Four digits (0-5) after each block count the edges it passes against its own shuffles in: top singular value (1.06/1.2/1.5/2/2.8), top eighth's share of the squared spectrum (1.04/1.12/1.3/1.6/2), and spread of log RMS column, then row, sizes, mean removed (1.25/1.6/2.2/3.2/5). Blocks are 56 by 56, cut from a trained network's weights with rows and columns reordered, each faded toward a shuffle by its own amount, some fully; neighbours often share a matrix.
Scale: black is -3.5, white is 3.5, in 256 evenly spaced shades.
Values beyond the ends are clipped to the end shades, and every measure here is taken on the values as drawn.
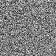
0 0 0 0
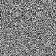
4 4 2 1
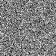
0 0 0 0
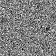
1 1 0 0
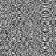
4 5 3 0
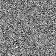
0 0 0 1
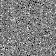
0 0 0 0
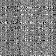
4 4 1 3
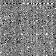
3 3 0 2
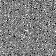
0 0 0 0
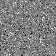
0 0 0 0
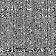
3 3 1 2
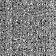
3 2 0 2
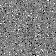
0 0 0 0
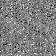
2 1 0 1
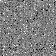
1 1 0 1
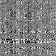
3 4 0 3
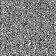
1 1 0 1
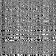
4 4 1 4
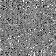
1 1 0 1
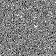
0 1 0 0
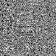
2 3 2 1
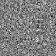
3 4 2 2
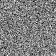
1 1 0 0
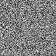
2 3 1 0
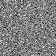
1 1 0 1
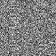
3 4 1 0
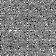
2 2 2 0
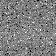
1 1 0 0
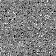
1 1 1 0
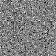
2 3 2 0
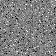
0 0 0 0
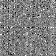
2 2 0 2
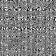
3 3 0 3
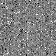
1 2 0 1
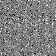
1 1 0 0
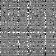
3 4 3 1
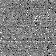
2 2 1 0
